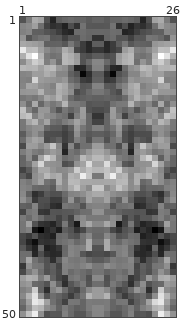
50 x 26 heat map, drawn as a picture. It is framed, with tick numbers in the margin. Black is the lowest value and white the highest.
Slope: none. Grain: blotchy. Histogram: bell-shaped. Odd rows or columns: none. Mirror symmetry: left to right.
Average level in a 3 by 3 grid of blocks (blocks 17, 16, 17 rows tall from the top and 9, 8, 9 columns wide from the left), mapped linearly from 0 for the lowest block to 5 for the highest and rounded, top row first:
404 | 353 | 121
